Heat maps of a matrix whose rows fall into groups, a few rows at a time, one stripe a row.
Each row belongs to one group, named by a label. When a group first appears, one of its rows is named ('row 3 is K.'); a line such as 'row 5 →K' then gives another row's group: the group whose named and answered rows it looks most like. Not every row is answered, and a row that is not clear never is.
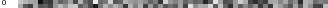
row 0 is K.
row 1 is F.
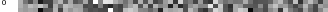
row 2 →K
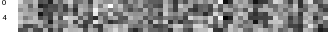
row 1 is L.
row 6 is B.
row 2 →L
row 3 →K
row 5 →K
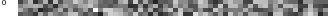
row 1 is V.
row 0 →B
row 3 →B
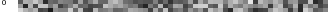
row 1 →B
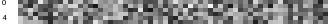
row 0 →B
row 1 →F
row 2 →V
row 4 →L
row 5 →K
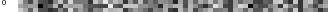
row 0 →F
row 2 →L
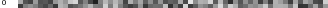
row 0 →F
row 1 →V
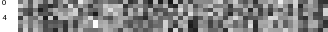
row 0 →V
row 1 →L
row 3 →F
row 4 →V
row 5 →L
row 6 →L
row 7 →V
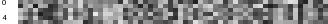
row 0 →V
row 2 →L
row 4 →L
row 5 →B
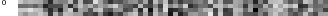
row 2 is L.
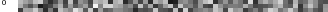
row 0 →L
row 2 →V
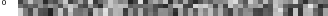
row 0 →V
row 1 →B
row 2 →F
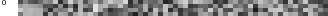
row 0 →B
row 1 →L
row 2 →K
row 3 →V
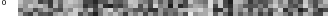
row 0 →K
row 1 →K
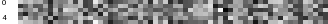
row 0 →K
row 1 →B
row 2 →F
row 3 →B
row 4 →V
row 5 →K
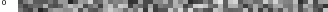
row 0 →V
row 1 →B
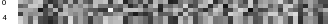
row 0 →L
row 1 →V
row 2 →K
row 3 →V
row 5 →L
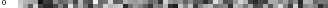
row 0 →K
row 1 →L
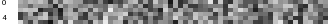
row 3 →B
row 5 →F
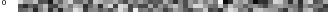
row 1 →B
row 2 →B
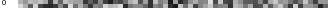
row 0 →K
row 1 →L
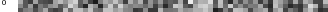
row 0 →F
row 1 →B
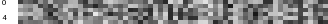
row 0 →B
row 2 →V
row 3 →K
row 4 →V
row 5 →B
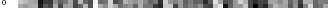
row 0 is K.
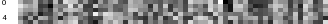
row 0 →F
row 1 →K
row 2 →K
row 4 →B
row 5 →F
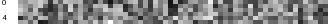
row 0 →K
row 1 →L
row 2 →L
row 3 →V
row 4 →B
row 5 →L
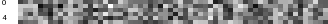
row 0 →B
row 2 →K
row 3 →F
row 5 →B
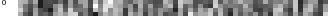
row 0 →L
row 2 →F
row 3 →F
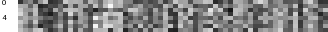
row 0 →B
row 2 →K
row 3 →L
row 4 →L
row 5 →L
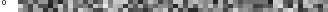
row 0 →B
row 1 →F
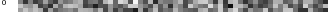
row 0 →B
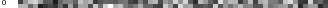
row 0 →V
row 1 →L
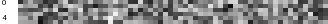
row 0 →V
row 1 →K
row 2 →B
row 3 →V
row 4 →L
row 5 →K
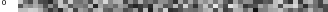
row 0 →F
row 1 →V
